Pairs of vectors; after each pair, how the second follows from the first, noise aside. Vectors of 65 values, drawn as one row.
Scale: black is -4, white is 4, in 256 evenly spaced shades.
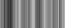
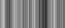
wrapped around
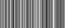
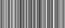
sign-scrambled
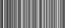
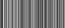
sign-scrambled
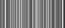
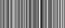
wrapped around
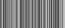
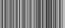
sign-scrambled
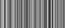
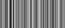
wrapped around
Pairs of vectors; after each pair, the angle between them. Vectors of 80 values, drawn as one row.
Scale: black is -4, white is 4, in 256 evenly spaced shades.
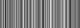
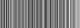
partly opposed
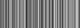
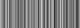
nearly opposite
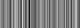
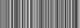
nearly opposite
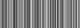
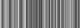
orthogonal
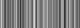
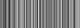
orthogonal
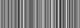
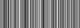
orthogonal
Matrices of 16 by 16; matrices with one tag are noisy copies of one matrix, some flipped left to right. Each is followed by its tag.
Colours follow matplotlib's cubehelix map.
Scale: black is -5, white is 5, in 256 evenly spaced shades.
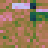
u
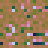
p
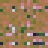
p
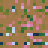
p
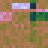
u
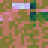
u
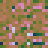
p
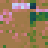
u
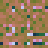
p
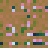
p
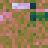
u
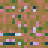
p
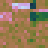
u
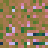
p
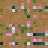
p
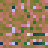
p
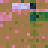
u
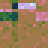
u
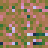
p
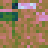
u
